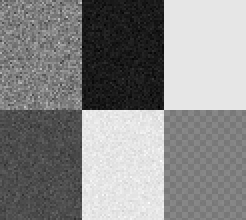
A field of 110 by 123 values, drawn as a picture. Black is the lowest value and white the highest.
The table splits into 2 rows of 3 panels. Panel 1,1: middling, fine-grained. Panel 1,2: very low, fine-grained, faint in contrast. Panel 1,3: very high, flat. Panel 2,1: low, fine-grained, faint in contrast. Panel 2,2: very high, fine-grained, faint in contrast. Panel 2,3: middling, checkered, faint in contrast.
